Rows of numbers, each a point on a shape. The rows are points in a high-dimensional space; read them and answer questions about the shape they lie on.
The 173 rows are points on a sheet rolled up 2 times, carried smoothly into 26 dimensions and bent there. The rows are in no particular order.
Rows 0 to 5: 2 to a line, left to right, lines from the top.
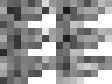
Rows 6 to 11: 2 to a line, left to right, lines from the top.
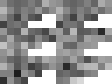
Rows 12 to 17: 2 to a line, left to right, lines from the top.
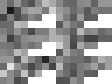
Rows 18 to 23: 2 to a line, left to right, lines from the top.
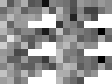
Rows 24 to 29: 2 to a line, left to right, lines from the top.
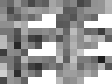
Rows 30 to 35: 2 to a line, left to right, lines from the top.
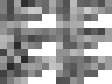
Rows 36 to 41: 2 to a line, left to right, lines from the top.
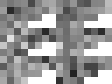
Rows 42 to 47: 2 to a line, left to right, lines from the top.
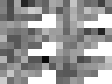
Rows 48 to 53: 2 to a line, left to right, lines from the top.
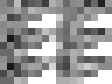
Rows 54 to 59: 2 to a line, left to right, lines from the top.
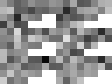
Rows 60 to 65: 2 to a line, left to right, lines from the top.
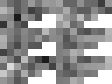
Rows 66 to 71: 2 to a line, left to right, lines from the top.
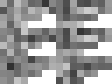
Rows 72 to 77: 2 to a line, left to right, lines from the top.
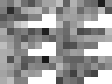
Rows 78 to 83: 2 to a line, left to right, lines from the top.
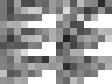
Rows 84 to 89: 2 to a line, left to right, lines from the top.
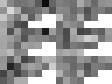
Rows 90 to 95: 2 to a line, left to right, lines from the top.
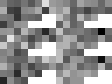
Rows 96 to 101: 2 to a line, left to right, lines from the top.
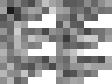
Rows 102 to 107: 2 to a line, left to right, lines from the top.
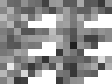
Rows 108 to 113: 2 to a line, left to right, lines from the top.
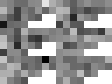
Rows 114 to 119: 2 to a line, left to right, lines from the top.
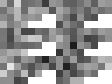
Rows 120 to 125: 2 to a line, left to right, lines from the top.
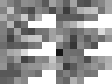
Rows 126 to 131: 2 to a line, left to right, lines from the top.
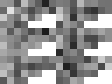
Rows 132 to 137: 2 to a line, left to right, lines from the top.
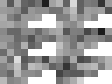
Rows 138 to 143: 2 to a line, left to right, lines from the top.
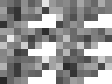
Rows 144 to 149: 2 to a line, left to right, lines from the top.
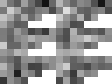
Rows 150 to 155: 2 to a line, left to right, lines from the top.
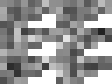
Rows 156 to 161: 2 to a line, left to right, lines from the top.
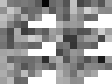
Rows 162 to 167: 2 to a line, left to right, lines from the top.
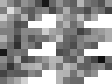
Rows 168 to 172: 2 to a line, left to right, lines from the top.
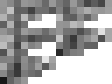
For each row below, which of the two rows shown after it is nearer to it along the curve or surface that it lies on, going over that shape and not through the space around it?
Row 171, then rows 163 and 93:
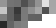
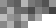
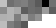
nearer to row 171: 163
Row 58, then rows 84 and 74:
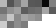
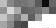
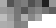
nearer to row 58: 84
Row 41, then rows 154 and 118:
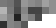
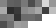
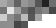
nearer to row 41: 154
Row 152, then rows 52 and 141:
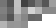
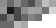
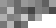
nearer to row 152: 52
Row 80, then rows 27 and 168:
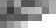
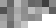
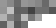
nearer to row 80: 27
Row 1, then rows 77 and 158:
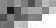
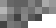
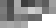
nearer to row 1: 158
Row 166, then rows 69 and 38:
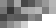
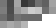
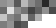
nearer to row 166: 69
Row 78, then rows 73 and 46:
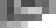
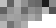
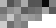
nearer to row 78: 73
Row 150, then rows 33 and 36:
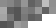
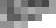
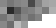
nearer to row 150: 36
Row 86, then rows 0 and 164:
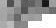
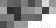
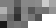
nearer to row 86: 164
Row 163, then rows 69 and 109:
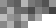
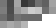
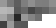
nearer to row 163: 109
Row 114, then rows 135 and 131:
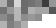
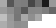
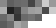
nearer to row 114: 131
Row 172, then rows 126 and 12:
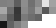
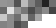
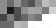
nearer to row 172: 12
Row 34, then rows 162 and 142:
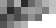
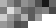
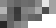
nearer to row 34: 142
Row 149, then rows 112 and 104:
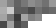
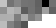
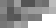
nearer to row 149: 104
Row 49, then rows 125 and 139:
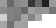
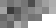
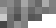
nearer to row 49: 125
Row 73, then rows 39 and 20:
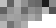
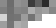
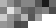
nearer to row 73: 20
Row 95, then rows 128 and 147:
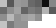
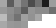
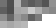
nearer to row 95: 147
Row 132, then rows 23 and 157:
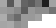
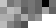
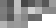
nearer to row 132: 157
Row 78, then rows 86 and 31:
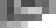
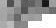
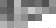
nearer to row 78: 31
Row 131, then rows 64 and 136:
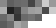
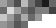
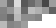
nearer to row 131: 136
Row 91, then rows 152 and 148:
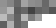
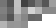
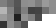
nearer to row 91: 148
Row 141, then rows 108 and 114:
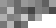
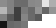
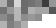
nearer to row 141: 108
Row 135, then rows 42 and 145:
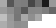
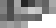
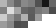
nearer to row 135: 42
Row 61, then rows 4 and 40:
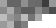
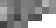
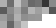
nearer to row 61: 4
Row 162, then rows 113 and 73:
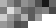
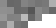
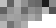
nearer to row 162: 73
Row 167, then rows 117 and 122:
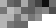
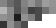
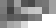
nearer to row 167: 122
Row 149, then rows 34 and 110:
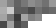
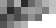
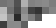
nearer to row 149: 110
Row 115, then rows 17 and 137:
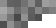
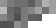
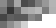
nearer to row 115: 17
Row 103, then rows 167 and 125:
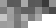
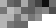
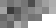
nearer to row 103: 125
